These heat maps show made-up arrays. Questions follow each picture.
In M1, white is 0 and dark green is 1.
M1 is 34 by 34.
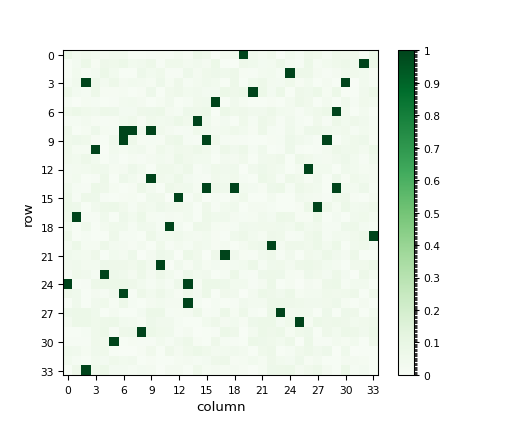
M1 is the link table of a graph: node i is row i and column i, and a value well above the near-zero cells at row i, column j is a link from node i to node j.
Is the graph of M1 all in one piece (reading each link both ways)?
no
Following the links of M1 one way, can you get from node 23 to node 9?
yes
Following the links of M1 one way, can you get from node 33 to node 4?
no
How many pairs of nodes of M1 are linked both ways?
0
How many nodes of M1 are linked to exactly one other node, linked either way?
3
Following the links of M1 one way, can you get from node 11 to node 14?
no
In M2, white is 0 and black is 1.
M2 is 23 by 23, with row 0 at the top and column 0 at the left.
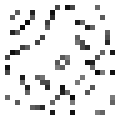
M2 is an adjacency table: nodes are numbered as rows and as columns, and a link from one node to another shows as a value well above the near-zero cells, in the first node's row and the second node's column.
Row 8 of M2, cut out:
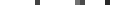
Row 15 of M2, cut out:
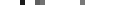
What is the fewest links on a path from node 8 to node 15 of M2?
1
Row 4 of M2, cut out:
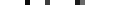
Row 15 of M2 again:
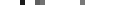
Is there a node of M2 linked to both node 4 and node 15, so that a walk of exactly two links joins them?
yes
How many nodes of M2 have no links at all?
1
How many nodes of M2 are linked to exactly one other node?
0
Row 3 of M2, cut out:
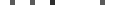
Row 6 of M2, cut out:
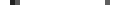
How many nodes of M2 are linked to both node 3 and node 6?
1
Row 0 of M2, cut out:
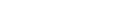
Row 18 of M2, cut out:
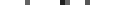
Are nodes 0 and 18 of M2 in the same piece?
no
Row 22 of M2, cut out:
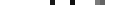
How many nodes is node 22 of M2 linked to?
4
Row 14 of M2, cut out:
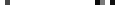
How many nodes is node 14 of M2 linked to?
4
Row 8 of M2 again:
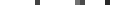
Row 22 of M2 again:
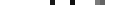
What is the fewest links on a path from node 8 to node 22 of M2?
5
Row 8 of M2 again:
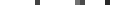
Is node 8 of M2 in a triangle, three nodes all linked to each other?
yes
